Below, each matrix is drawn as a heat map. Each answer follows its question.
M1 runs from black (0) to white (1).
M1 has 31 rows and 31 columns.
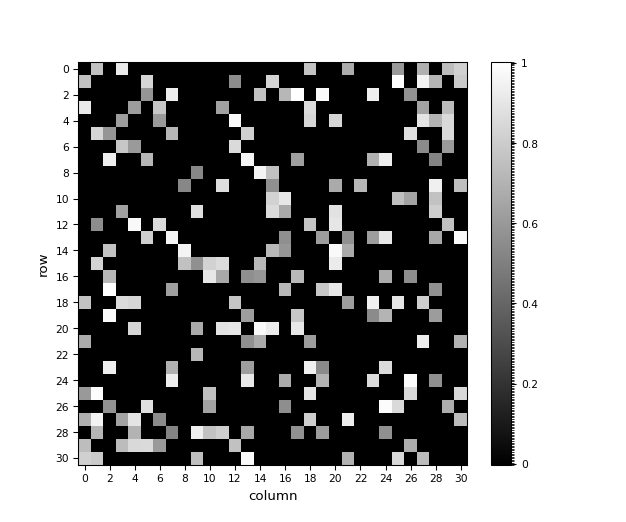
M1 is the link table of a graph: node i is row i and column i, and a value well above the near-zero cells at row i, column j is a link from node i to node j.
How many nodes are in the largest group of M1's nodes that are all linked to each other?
4
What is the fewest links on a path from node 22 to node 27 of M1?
3
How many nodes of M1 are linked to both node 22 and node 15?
1
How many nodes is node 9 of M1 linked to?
7
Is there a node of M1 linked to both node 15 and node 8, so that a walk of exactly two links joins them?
yes
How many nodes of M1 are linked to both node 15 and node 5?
1
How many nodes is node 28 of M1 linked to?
10
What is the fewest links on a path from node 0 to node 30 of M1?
1
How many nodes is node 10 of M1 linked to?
5
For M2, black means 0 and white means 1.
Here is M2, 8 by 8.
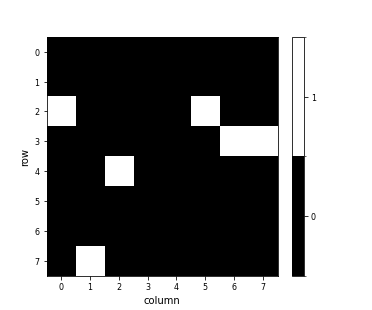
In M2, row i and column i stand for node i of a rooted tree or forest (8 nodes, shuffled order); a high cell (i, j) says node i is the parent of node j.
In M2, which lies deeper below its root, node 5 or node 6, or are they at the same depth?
node 5
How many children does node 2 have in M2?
2
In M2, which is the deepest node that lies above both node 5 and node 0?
2
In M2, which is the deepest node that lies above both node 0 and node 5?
2
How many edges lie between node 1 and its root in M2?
2
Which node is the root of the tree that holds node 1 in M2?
3
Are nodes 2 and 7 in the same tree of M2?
no
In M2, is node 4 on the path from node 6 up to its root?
no
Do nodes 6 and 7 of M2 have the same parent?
yes
